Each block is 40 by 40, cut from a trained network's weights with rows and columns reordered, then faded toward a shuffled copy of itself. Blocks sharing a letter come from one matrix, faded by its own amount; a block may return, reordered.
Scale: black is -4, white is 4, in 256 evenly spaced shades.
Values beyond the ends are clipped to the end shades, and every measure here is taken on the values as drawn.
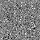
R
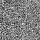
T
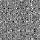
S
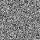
T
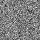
T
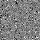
R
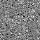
R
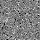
R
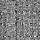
S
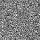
T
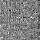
S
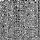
S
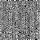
S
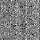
S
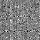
S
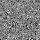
R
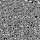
R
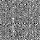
S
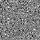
R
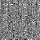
S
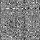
S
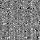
S
